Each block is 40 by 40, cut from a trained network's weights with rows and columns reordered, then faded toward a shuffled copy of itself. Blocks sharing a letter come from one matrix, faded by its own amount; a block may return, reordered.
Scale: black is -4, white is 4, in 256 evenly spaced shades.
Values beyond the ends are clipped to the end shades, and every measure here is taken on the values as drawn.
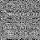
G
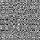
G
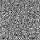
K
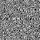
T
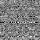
G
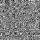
K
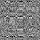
G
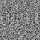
K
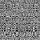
G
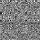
G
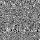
T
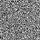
T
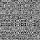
G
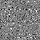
T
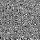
K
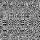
G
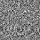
K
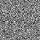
K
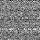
G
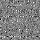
T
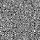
K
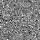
T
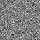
K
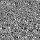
T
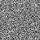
K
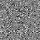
T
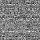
G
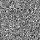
K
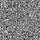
K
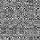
G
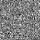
K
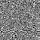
T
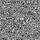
T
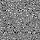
T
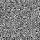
K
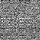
G
